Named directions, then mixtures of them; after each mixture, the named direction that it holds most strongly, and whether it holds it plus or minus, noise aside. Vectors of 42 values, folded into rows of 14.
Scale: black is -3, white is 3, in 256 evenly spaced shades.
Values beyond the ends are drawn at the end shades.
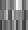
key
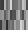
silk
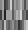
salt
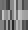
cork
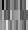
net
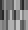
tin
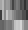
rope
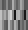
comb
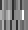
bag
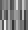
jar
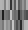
cork, minus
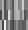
jar, plus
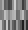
silk, minus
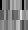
tin, plus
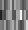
salt, plus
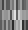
cork, plus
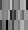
silk, plus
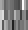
tin, minus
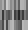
cork, minus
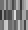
comb, minus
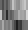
rope, minus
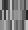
salt, plus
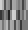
silk, minus
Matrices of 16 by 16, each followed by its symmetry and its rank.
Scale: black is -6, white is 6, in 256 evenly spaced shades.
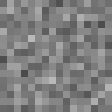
neither, full rank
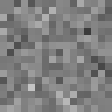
antisymmetric, full rank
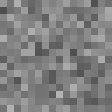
neither, full rank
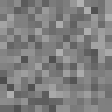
antisymmetric, full rank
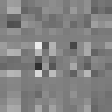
neither, rank two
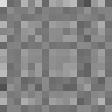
symmetric, rank two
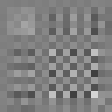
symmetric, rank two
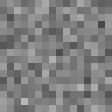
antisymmetric, full rank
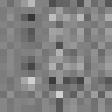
neither, rank two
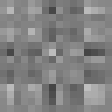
symmetric, rank two
